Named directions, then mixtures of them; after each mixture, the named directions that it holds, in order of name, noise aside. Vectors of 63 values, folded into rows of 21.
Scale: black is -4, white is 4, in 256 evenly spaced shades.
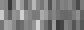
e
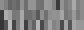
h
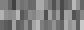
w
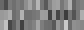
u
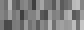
e, w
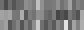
u, w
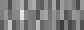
e, h, w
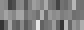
e, h, w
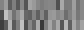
h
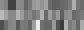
e, h, w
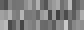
u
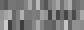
u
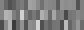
e, h, u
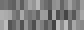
u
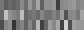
h, u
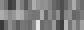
e, h, w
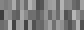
h, w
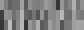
h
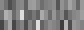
e, h, u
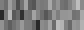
e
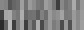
h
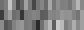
e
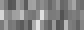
e, u, w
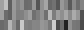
e, u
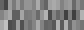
u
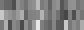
e, u, w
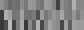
h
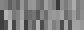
h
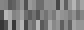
h
